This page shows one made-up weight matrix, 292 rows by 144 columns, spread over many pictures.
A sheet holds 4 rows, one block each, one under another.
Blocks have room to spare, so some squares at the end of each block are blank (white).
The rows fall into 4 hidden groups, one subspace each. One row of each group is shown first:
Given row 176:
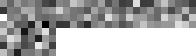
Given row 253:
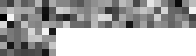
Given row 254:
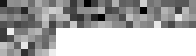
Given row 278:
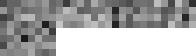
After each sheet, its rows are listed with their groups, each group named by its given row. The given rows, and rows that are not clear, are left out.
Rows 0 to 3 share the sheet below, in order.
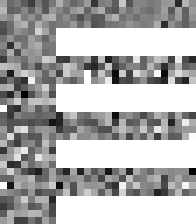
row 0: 253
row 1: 278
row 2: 176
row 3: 278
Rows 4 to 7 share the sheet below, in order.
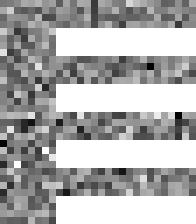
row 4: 278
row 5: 254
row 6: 176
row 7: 253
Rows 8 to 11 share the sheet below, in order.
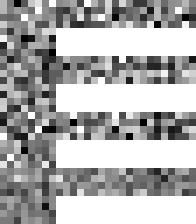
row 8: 254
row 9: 176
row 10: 253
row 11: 176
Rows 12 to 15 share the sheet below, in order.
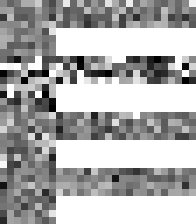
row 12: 278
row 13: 176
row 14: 278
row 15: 278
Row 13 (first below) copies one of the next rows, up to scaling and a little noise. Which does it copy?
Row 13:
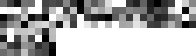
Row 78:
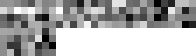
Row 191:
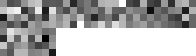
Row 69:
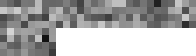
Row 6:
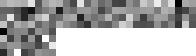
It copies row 69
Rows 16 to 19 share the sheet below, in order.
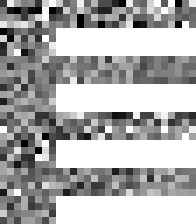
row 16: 176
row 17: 253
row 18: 176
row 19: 253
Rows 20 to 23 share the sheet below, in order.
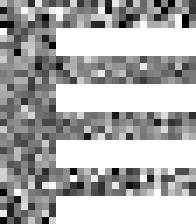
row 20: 176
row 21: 254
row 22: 176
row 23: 253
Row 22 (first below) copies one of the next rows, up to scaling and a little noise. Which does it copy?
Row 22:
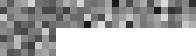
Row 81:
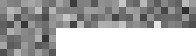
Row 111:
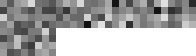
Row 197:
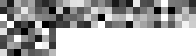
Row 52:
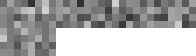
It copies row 111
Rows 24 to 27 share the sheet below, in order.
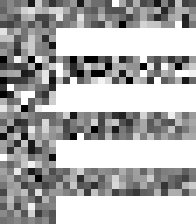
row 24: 176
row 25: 254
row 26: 253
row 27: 254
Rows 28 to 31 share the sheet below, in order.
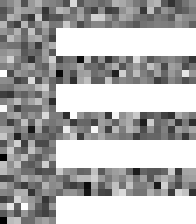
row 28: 253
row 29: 278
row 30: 253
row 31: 278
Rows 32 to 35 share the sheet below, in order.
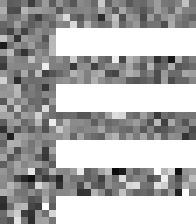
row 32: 253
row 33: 253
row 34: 176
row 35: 176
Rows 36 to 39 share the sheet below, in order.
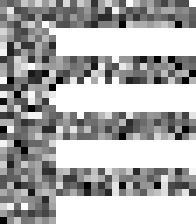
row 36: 278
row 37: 253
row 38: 278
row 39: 278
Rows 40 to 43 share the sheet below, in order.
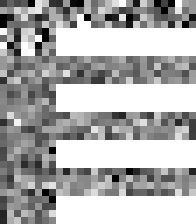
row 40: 176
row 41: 253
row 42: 253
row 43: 278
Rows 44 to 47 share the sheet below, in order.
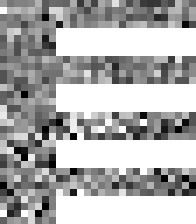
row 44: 176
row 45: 278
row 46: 254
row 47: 176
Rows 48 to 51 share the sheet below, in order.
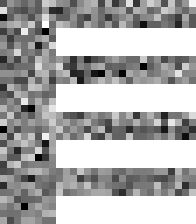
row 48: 176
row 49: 254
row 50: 176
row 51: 278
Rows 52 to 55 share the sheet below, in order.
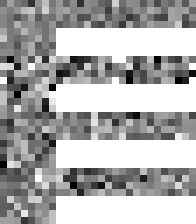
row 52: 176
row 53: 253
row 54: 278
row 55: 254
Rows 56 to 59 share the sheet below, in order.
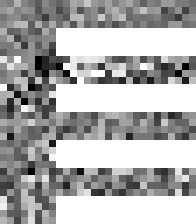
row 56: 254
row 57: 254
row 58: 253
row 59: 176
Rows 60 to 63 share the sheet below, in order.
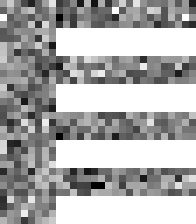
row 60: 278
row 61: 254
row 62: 176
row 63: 254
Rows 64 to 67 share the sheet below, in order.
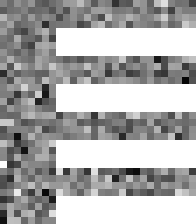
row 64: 176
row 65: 176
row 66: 278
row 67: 278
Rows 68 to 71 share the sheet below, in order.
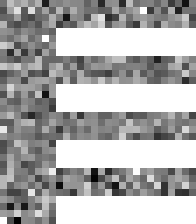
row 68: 253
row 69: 176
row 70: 278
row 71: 278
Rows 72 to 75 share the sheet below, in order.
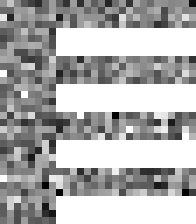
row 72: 278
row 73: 278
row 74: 176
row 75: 176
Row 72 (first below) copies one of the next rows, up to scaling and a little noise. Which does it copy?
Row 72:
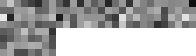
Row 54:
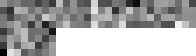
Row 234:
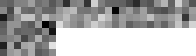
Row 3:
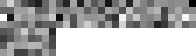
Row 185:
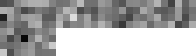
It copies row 3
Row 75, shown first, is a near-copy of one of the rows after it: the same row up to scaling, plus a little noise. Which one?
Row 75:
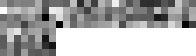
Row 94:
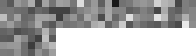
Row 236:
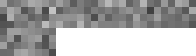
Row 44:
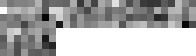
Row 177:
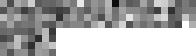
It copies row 44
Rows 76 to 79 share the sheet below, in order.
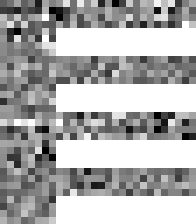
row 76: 176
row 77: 253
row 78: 176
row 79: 254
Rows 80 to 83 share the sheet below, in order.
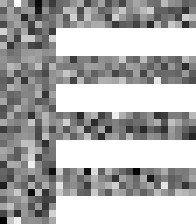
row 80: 254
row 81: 176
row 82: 176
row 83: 278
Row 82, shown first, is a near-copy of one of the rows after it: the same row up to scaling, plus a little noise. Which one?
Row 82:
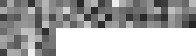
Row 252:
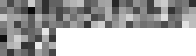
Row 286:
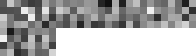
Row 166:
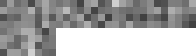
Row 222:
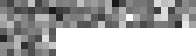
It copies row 166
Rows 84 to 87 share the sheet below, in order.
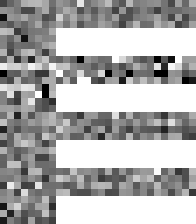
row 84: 278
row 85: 176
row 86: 176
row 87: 253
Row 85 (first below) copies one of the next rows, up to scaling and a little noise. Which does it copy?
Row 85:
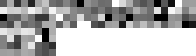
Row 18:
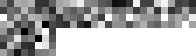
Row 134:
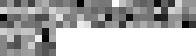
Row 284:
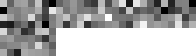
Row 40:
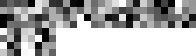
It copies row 134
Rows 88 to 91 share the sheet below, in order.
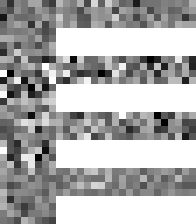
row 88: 278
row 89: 253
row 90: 176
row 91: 254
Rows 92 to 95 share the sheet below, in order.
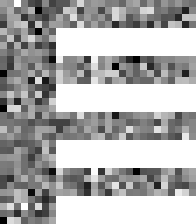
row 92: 254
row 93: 278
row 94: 176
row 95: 278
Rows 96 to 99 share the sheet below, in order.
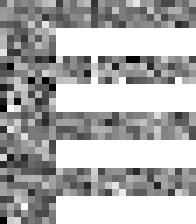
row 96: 278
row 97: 278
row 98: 253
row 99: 278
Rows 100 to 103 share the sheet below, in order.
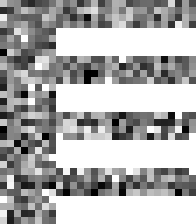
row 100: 278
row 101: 254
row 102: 278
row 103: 278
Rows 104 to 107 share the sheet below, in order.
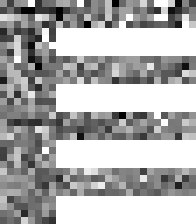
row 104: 176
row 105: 254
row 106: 176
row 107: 254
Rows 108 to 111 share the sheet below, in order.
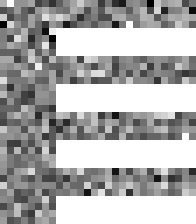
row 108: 253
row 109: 254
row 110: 176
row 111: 176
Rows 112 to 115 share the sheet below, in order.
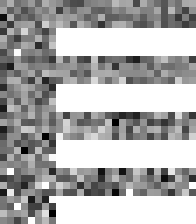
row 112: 176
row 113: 278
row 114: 278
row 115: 253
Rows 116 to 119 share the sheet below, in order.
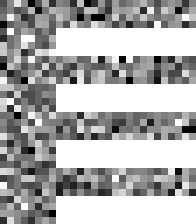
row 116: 254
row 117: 253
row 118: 254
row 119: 278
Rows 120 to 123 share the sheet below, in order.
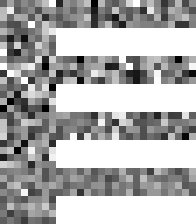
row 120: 278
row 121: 253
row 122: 253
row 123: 253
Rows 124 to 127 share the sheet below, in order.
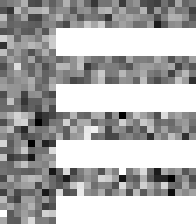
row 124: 253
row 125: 253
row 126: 254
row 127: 176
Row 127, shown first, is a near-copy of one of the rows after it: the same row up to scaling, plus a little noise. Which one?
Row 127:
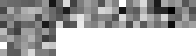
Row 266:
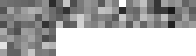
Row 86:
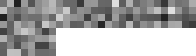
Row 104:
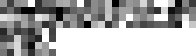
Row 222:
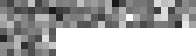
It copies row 266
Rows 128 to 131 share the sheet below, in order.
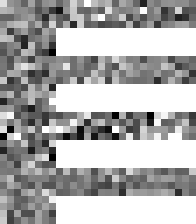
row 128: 254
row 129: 253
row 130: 253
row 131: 278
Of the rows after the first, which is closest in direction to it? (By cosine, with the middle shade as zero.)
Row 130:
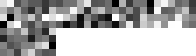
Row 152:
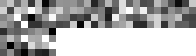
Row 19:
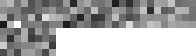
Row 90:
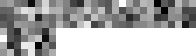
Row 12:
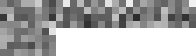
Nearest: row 19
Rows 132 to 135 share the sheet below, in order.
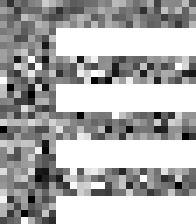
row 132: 253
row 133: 254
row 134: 176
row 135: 254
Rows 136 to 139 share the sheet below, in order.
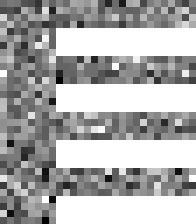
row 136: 176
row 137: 278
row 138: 254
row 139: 253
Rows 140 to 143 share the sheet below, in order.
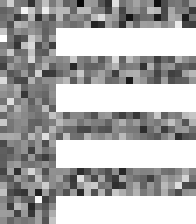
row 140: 176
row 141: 253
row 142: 176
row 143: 254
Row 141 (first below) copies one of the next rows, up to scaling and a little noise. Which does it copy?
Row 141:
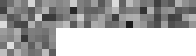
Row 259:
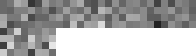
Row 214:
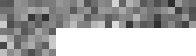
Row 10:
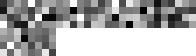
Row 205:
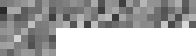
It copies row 10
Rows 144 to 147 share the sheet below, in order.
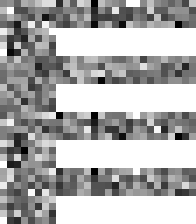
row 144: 278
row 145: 254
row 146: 278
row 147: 278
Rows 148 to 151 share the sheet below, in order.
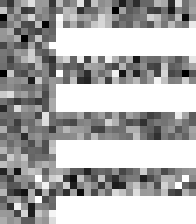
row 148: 278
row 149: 278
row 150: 253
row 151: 254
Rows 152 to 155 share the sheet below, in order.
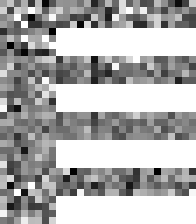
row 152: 253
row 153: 278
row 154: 278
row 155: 253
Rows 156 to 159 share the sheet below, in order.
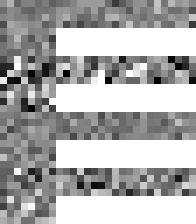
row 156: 253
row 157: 253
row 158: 253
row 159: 254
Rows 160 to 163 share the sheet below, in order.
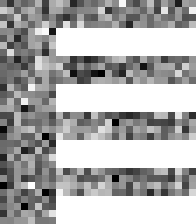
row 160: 253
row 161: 254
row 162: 278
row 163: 278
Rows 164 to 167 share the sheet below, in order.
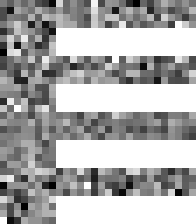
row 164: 278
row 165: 253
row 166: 176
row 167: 278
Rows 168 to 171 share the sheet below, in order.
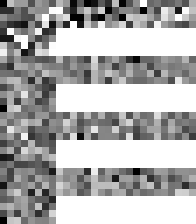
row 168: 254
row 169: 278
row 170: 253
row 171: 278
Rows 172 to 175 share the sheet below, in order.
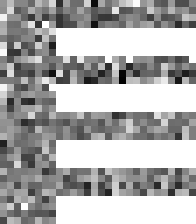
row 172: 278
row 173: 278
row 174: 176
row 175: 278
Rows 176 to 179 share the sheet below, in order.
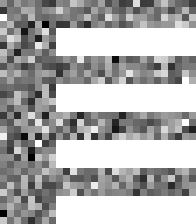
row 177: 176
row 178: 254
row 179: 253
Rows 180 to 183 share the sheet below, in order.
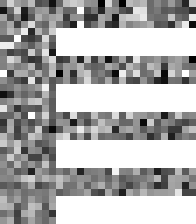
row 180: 253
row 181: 278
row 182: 253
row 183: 176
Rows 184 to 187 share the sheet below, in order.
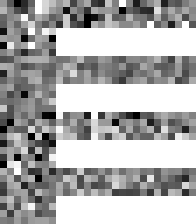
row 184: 254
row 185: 278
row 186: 278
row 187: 254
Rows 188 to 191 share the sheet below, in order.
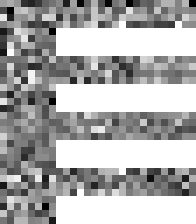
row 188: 278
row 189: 253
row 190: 254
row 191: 176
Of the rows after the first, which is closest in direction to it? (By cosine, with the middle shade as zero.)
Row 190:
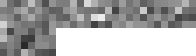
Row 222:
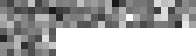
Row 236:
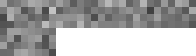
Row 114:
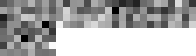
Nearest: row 114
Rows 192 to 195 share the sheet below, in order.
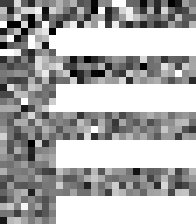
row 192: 253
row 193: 254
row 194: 254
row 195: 278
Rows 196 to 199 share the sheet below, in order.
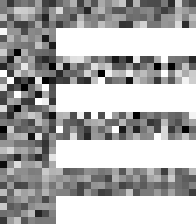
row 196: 176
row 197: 176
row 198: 278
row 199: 176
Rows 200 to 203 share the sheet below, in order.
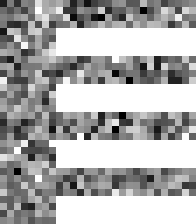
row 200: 254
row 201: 253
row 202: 253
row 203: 254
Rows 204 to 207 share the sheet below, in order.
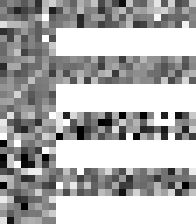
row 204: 176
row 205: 253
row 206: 176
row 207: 278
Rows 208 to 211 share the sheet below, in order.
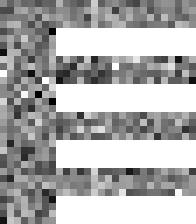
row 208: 278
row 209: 278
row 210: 254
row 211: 278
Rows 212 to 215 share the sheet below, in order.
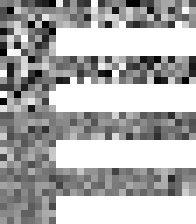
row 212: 278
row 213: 253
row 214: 253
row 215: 176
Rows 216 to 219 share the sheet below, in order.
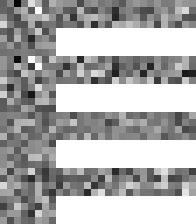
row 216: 254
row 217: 254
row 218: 253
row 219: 176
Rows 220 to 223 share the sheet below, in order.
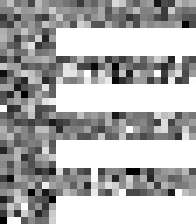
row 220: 176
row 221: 278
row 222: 176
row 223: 278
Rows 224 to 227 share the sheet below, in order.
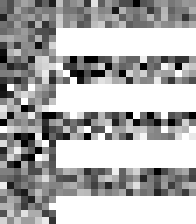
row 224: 278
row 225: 254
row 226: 176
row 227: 253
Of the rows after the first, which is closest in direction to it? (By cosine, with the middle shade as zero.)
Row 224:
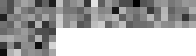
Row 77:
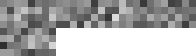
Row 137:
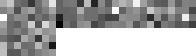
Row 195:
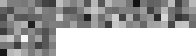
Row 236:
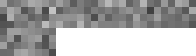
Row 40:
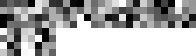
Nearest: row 195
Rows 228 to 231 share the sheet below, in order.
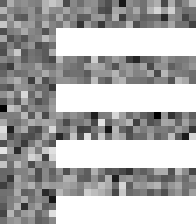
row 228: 176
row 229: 278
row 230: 253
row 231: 278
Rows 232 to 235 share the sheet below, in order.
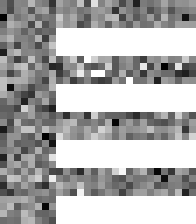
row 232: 278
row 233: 254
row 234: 278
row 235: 176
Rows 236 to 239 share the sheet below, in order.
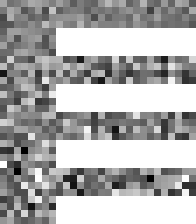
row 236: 176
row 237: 176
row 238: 278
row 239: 254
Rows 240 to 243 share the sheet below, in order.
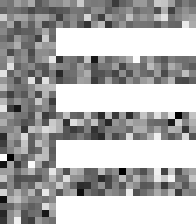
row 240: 176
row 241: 278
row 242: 253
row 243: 176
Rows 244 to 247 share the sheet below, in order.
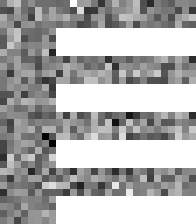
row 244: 253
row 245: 278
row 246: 278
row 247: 253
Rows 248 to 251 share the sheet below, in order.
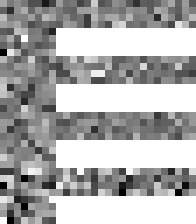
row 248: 278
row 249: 254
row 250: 253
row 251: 278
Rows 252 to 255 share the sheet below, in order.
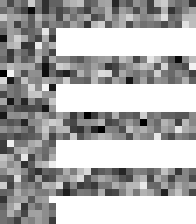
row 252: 176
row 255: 253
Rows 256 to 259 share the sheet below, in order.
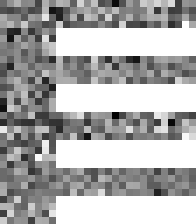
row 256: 176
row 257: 278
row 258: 176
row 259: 253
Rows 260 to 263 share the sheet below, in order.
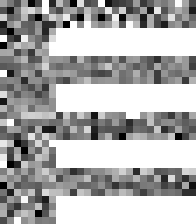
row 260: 253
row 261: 253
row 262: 278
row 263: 176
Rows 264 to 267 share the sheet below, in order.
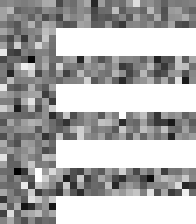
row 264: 278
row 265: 176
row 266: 176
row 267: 254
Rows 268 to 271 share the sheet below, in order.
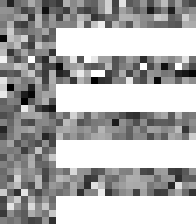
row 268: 176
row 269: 254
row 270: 278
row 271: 253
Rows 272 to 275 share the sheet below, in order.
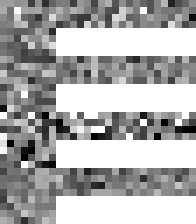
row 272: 253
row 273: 278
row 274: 254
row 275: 254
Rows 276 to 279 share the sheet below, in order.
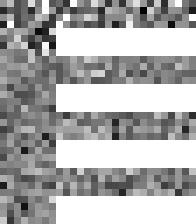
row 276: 253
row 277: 254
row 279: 278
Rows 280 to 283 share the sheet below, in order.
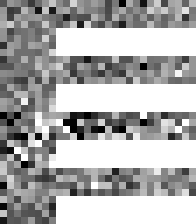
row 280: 176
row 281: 254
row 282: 254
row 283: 253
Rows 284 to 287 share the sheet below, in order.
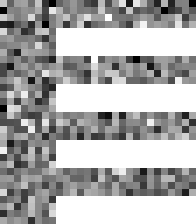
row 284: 176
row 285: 278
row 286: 176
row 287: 253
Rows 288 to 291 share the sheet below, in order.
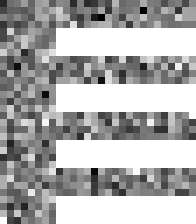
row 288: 254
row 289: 253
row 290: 176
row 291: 278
